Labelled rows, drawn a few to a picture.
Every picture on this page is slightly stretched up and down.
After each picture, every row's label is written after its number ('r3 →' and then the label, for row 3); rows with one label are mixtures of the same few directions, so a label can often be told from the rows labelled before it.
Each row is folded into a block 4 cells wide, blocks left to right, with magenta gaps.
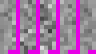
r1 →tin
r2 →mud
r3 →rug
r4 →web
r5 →rug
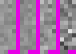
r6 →web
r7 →web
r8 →web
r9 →mud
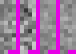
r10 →mud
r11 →rug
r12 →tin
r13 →rug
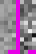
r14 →mud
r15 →mud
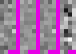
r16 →web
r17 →web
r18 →web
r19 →rug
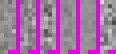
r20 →web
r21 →web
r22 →rug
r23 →rug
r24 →mud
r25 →web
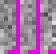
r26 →tin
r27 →web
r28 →tin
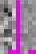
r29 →rug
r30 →mud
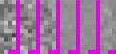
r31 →mud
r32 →rug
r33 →rug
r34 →tin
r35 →web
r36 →rug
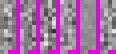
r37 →rug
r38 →tin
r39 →web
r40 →web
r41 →tin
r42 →web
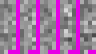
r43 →mud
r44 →tin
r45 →rug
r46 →rug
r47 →mud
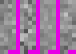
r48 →web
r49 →mud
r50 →tin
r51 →tin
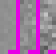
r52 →mud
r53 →web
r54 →tin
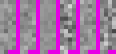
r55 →mud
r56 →tin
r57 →mud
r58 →rug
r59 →web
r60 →web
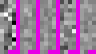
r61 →tin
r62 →rug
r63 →web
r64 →web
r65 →mud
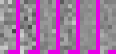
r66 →web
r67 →tin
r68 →web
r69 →web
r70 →web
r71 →tin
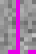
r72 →web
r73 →mud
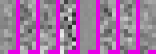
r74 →rug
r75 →rug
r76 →tin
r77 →tin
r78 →web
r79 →rug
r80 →rug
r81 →tin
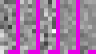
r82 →tin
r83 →web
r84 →web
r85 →mud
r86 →tin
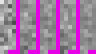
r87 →web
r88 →tin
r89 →rug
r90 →tin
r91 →rug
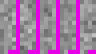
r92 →tin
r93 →rug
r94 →rug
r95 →mud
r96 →mud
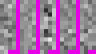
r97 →rug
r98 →tin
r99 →rug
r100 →mud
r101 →mud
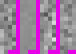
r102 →tin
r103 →tin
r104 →tin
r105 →rug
